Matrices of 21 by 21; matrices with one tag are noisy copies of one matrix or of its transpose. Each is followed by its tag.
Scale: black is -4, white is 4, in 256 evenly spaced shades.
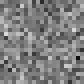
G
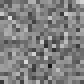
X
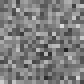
X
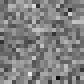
G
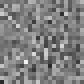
X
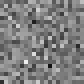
X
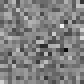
X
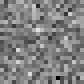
G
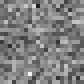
G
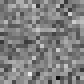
G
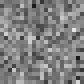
G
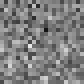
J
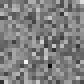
X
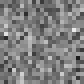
G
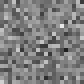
X
